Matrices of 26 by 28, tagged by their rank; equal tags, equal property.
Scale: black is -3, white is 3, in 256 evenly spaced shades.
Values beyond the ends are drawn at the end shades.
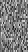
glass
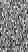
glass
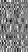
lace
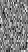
glass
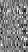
lace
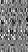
lace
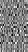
lace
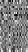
lace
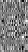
lace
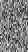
glass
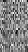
lace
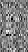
lace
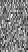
glass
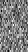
glass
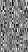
lace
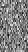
glass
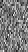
glass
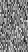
glass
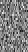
glass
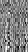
lace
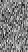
glass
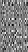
lace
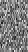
glass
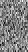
glass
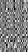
lace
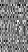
lace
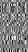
lace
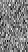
glass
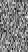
glass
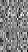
lace
